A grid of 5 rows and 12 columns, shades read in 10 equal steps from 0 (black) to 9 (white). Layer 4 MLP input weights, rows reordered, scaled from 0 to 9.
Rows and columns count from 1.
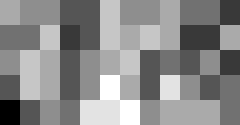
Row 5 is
0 3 5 4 8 8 9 5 6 6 6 4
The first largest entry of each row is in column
6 3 2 6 7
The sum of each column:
18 26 29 15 24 37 33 23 30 20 20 18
